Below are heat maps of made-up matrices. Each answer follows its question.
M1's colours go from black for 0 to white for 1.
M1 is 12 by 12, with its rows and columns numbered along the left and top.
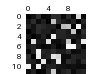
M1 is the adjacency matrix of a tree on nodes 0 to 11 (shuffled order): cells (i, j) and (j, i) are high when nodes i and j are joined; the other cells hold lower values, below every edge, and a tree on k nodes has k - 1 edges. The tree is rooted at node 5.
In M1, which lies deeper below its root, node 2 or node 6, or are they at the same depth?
the same depth
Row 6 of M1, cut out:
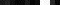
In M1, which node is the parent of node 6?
8
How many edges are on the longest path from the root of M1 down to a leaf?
4
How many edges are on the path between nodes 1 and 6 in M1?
3
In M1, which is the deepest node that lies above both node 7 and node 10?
2
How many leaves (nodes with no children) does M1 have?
6
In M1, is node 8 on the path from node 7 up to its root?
yes
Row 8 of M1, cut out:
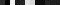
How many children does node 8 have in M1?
2
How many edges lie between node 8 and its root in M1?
1
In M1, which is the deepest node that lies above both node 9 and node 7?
8
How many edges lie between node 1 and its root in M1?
1
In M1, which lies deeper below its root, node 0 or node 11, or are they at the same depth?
node 0
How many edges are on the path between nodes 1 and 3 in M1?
5
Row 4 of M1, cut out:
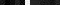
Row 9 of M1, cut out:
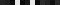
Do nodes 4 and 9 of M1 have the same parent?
no
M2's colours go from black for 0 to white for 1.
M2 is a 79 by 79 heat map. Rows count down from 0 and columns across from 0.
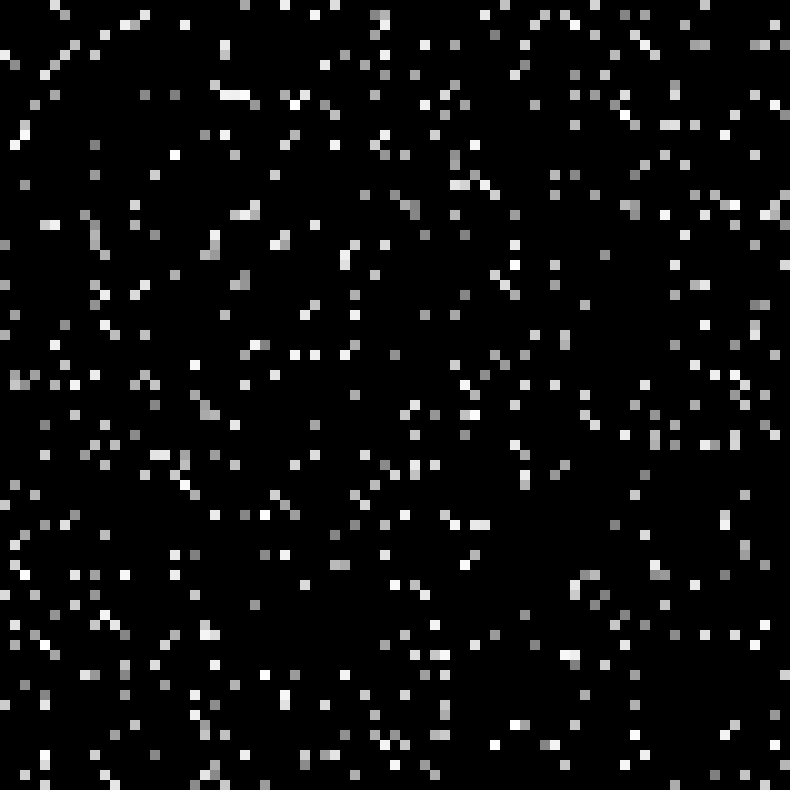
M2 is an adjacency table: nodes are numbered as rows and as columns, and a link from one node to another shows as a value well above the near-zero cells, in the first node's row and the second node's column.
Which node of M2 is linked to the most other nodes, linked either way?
node 9
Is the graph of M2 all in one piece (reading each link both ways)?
yes
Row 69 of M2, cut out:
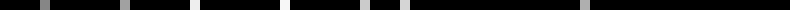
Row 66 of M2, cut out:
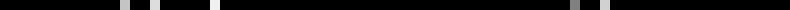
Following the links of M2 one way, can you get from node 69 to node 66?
yes
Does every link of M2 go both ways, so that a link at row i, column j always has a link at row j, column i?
yes
